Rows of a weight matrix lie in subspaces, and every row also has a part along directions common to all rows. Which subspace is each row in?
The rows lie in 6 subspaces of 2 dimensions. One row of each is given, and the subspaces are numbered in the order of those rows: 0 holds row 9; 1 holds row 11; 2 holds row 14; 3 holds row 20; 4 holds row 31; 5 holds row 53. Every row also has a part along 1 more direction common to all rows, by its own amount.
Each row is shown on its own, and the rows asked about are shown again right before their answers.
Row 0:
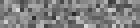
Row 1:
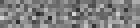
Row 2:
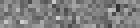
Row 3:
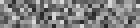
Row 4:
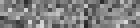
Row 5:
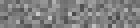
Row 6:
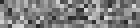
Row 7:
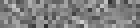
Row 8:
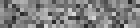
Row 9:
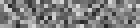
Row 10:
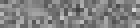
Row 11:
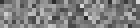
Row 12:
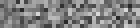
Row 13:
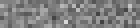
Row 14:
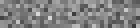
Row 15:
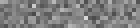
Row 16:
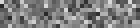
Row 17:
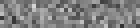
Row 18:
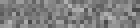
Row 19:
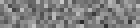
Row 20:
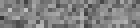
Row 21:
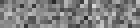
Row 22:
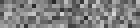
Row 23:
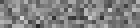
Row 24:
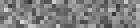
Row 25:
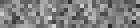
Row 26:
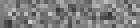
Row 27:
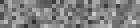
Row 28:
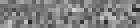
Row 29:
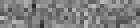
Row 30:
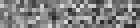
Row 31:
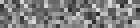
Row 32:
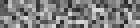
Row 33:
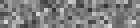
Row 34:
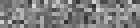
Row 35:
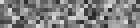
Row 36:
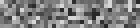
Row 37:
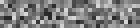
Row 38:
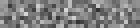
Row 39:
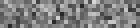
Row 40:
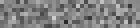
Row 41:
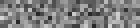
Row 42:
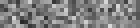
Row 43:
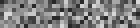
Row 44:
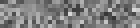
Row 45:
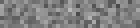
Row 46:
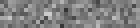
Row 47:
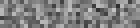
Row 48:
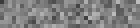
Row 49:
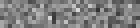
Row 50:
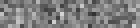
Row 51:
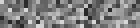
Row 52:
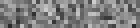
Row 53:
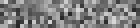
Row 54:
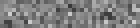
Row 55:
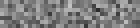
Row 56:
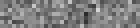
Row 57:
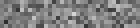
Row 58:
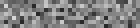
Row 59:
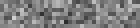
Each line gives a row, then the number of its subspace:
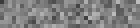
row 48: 1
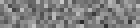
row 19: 0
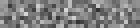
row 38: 4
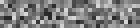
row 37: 4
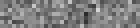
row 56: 3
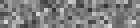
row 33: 1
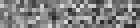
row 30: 2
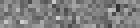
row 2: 0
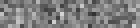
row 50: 5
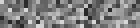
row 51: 3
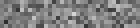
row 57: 0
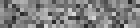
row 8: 0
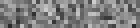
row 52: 5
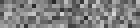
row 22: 1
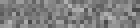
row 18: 5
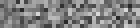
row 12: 2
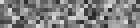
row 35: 3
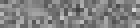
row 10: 5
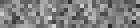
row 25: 1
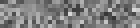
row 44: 5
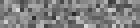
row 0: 0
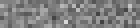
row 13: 2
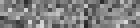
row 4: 3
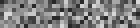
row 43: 1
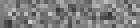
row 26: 5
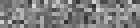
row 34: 3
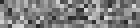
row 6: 3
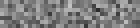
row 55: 4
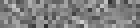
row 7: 0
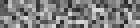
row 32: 4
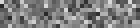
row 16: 4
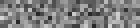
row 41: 2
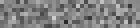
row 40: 2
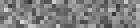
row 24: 0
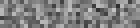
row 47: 4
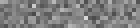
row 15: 1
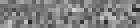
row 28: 5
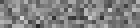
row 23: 3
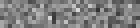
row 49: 2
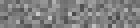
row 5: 2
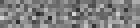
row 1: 2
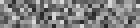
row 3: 0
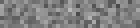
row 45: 4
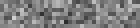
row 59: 3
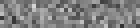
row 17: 3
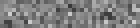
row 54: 5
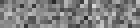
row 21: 1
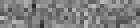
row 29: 3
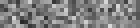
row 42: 0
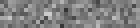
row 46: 4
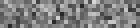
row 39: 5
